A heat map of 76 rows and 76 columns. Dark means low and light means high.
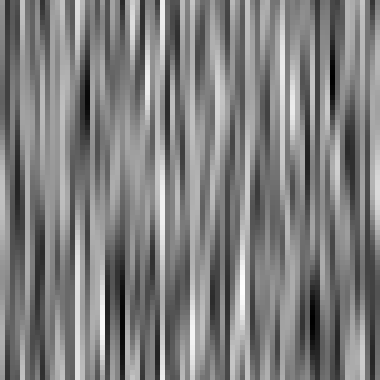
Histogram: bell-shaped. Grain: streaks running down. Average level on the scale: 50%. Slope: none. Ninth with the lowest average: bottom right.
